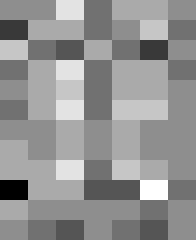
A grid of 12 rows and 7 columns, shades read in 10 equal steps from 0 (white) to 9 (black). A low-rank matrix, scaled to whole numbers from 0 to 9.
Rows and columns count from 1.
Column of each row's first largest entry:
4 1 6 1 4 1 1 2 4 1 6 3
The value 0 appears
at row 10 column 6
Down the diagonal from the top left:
4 3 6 5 3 2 4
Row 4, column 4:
5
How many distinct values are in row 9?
5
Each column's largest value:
9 5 6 6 6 7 5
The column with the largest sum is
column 4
